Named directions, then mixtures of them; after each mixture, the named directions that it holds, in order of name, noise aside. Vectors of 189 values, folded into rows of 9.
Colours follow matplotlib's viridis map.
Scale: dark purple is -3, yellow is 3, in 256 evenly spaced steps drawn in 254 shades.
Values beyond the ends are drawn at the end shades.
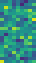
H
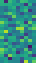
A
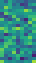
A, H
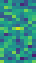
A, H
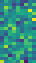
A, H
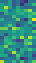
H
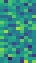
A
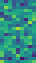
A, H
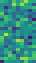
H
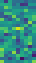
A, H
